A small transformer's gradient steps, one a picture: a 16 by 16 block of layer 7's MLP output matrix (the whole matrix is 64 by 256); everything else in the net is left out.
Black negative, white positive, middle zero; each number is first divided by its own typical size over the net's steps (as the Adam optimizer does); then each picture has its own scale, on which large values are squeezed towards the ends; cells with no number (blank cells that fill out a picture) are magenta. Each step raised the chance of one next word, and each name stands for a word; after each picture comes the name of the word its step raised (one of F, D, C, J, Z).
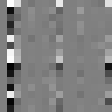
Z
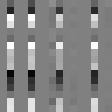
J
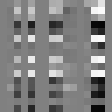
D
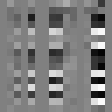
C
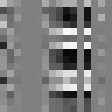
C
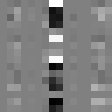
Z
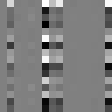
Z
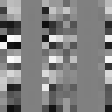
D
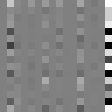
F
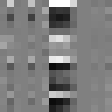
Z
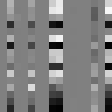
D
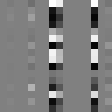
Z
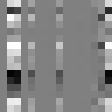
J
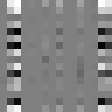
F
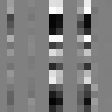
D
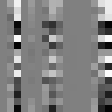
D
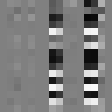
C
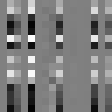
D
